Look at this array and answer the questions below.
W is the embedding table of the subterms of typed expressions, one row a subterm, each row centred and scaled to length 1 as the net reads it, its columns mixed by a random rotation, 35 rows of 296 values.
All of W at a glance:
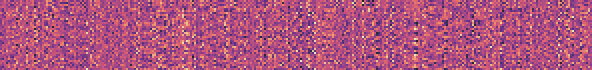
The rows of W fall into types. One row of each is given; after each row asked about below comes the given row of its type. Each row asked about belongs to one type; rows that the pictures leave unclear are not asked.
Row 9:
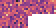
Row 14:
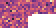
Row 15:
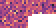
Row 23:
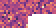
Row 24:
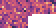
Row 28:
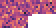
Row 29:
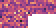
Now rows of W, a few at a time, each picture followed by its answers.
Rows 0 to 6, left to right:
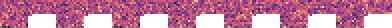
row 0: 28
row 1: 14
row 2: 28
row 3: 14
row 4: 29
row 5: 29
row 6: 15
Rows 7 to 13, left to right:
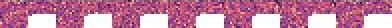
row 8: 15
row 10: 14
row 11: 24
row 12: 24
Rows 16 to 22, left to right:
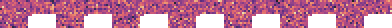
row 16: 24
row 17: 29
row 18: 15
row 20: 24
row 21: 29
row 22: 9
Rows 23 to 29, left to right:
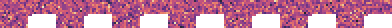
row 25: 15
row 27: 14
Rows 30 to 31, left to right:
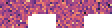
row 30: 14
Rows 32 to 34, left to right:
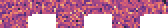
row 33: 29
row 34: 24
